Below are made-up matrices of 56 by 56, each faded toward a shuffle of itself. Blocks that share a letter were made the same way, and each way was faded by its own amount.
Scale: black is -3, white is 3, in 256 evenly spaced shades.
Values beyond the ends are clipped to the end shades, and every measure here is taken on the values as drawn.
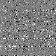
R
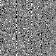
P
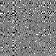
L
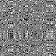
L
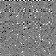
L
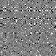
L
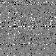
R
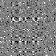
L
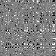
L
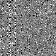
P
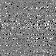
R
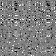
L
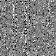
P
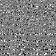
R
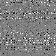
R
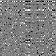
L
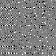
L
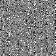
P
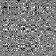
L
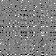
L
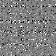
R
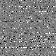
R
